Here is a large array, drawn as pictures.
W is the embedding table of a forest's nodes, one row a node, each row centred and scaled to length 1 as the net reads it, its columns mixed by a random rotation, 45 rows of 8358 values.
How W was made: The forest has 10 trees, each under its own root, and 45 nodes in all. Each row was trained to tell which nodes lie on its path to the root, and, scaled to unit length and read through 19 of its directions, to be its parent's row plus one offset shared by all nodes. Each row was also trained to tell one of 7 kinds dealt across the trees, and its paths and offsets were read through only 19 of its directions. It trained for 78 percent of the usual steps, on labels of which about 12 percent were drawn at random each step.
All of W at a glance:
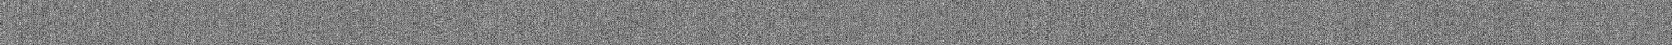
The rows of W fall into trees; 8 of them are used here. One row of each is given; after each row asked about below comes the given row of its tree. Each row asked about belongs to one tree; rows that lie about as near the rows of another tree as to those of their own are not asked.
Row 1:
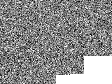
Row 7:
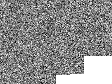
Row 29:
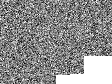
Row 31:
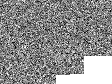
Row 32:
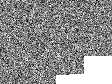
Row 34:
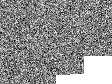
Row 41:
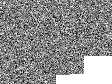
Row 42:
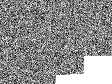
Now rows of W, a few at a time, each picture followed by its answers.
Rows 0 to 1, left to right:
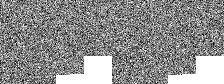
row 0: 7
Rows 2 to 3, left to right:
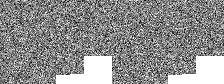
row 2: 32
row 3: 41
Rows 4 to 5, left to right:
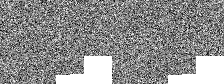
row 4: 32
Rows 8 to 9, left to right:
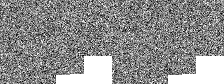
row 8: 7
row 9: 31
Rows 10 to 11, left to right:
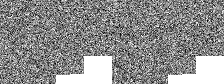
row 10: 31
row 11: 7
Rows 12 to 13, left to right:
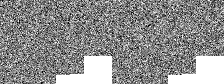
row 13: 29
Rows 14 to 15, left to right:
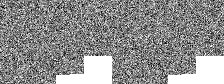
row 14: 34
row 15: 42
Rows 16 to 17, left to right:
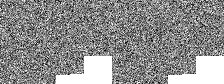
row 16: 42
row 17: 7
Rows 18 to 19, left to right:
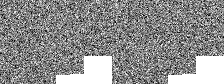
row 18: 34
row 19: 7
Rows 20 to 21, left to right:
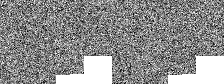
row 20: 31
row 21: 1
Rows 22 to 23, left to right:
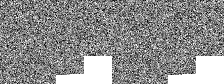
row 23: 31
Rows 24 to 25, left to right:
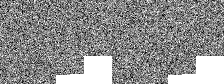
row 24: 31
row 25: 32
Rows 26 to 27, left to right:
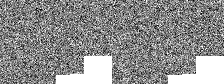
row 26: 42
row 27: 31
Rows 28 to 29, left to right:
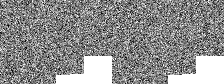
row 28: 34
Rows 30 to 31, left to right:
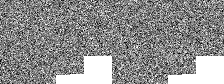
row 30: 1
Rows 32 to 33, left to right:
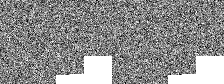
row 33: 29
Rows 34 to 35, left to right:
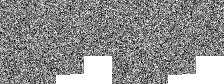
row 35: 34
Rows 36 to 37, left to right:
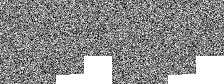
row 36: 41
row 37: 1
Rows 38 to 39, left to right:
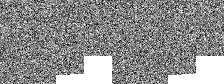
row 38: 29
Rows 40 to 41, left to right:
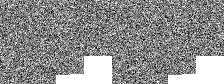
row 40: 41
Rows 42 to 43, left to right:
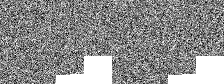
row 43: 41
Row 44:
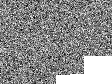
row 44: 34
